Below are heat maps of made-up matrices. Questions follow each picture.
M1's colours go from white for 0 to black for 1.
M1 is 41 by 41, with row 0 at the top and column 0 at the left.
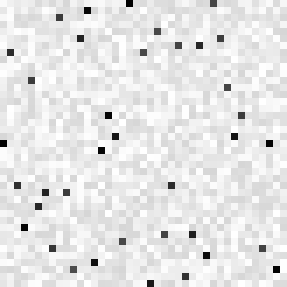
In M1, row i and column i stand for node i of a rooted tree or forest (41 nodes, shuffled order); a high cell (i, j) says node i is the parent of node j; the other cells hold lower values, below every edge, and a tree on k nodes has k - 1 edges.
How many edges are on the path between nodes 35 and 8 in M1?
7
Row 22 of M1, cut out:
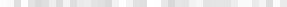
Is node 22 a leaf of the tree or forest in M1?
yes
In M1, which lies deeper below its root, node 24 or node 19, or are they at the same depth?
node 24
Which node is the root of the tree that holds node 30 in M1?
35
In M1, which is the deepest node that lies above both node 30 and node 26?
20
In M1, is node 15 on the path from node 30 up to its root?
no
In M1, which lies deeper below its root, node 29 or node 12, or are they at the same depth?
node 12
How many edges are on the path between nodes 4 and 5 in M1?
2
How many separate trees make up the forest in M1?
4
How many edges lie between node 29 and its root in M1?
1
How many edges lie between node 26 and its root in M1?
5
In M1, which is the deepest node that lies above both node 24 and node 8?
26
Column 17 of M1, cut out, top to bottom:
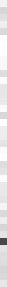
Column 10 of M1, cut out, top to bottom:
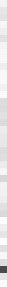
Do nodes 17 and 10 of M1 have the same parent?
no
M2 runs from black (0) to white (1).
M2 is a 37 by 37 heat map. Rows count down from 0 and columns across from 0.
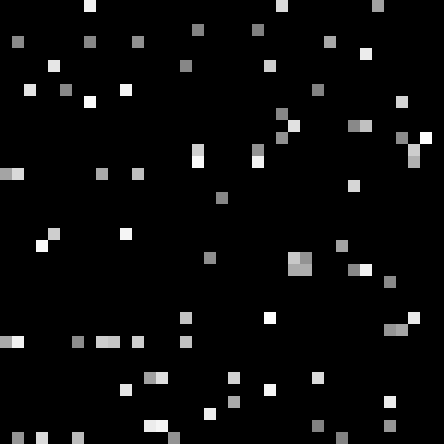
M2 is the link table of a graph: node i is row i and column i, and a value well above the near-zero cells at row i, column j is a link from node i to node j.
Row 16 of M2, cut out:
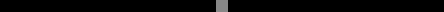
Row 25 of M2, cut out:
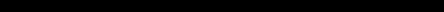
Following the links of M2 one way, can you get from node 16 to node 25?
no
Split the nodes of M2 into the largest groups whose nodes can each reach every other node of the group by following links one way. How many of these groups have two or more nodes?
0
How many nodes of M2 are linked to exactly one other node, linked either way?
1
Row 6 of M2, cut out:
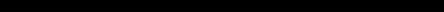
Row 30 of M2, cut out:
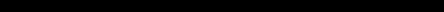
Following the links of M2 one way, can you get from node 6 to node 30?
no
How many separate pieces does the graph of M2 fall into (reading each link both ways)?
1
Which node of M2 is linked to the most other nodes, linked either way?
node 28
